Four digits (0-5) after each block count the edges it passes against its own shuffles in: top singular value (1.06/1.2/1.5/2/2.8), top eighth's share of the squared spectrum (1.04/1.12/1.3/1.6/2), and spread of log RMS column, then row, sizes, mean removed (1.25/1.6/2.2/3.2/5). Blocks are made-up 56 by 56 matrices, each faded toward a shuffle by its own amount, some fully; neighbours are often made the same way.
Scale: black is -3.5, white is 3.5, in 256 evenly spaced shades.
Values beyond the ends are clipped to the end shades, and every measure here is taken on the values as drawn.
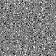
3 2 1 0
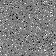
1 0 0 0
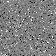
0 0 0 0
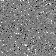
1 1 0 0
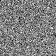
0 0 0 0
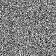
2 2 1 0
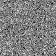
2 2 0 0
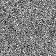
0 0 0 0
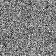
1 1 0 0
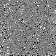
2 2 0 1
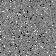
0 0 0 0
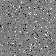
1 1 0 0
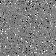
1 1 0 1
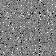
1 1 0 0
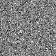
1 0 0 0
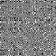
4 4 2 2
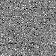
2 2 1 0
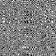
4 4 2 3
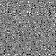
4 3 1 2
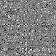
3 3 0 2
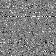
2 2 0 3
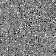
2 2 0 0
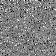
1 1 0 2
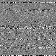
2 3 0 3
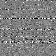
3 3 0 3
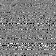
2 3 0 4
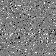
1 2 0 2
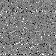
1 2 0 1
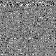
2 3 0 3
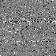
2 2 0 2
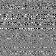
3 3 0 4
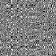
4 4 3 2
